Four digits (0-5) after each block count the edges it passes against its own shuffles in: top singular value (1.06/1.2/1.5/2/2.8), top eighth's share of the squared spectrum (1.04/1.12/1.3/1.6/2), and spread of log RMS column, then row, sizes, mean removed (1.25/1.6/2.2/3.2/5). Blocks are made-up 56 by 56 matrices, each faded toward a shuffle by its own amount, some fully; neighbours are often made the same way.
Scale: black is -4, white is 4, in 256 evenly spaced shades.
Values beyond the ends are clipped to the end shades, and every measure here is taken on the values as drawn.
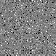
3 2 1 1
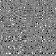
4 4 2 2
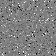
2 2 0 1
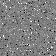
1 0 0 0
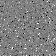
2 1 0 0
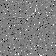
0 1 0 0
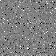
3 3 1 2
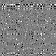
4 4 1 2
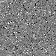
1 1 0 0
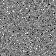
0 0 0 0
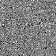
2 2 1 1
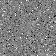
0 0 0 0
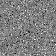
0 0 0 0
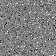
0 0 0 0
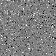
2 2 0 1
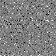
3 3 0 2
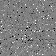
2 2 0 0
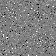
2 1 0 0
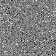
0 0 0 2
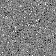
0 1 0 0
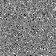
0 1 0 2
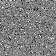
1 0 0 1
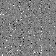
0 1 2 0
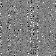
2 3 3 0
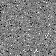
2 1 0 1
